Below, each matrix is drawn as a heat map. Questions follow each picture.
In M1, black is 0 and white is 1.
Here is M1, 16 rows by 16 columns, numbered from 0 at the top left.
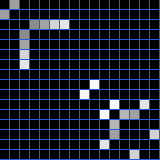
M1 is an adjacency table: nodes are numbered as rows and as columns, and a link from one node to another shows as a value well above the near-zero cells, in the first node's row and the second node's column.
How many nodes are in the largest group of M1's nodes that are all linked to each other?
2
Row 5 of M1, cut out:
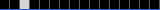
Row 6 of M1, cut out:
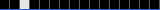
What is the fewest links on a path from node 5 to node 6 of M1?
2
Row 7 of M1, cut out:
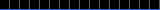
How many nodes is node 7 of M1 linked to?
0
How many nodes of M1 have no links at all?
1
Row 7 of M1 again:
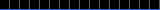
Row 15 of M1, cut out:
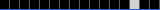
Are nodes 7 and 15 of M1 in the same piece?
no
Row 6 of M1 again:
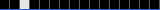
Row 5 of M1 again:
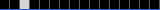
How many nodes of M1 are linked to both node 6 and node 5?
1
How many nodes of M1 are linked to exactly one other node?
11
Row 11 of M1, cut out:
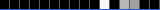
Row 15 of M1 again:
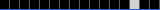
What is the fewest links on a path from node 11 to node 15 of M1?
2
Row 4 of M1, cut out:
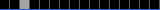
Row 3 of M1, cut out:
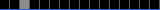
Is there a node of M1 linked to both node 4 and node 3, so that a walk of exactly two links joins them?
yes
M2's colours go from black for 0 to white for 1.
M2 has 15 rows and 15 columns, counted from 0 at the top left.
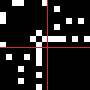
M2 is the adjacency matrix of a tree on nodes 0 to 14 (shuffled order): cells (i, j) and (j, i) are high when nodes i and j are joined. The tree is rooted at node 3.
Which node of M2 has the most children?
6
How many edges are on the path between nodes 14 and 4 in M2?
3
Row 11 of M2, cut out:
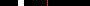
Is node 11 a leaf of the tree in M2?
yes
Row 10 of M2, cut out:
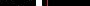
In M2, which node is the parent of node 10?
6
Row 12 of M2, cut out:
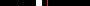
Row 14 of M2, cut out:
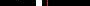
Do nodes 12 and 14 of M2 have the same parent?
yes
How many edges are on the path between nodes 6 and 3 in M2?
3
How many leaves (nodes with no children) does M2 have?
10
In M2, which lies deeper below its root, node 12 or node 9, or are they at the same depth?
the same depth
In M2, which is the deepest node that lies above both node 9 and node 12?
6
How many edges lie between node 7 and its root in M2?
2
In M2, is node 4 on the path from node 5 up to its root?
no
